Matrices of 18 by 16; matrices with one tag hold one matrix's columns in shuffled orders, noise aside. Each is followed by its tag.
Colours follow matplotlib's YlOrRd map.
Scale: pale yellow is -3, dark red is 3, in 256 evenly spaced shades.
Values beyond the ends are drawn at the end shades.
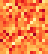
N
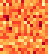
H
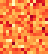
H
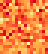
N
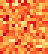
H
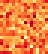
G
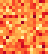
G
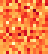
N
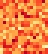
G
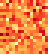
N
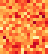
G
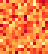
H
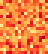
G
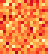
H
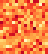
H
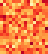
H
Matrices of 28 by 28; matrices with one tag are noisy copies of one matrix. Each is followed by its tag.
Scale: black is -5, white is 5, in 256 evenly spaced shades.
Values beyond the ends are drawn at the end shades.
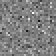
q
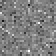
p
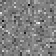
p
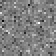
p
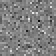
q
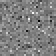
q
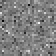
p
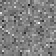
p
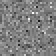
q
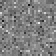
p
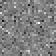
p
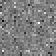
p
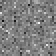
p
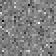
p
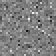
q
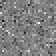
p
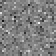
p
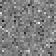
p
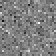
p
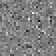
q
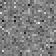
p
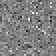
q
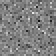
q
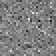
q
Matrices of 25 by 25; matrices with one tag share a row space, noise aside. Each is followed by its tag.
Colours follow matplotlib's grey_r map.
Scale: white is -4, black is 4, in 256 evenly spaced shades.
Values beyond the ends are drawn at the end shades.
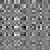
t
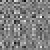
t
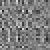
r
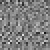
r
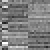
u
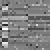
u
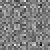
t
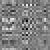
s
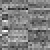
u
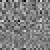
t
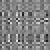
r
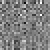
t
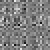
t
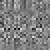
t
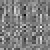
t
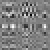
s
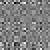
t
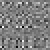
r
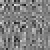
t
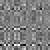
t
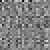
r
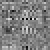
s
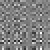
t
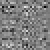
s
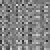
r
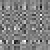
t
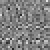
r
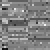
u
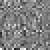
t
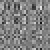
t
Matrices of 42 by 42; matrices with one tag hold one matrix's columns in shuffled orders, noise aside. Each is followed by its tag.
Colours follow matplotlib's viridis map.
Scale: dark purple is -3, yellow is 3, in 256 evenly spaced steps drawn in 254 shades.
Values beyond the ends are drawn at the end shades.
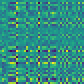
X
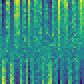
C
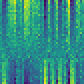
C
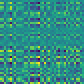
X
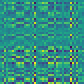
X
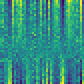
C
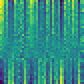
C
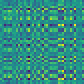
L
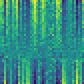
C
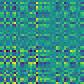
X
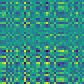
X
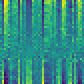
C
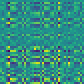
X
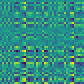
X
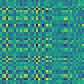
L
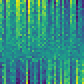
C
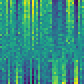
C
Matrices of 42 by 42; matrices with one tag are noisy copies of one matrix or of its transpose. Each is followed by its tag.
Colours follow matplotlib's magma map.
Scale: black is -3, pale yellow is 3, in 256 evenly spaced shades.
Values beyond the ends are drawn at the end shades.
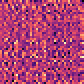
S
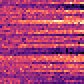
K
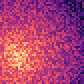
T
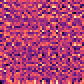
S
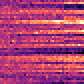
K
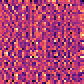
S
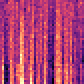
K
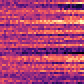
K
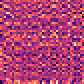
S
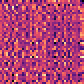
S
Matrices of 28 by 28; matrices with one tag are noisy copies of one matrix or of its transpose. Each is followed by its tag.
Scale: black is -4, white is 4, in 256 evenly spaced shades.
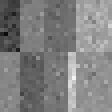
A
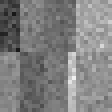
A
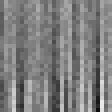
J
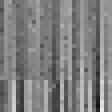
J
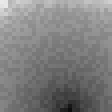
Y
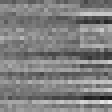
J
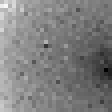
Y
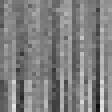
J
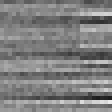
J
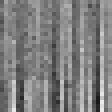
J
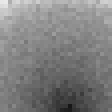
Y
